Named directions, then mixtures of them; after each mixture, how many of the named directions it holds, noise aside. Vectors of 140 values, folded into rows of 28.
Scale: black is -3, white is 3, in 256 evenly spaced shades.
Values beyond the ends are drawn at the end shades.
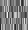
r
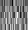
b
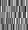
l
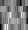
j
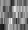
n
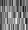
three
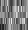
three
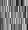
three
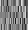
two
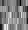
one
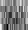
two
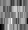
two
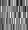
two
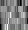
one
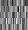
three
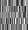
two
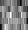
one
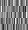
one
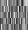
three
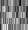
three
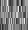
three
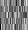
one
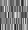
one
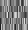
one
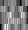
one
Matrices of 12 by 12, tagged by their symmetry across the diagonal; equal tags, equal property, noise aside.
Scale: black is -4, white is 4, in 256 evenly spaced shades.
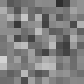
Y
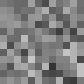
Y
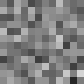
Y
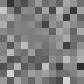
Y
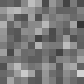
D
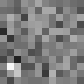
D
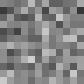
D
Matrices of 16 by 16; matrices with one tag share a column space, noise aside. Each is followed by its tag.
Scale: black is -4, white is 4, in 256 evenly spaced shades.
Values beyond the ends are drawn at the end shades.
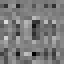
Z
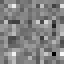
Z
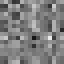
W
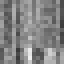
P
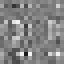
Z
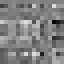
Z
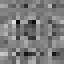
Z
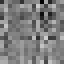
W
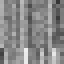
P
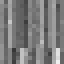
P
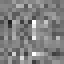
Z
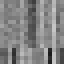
P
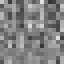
W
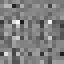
Z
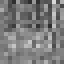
W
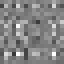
Z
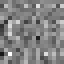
Z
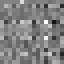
Z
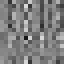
W
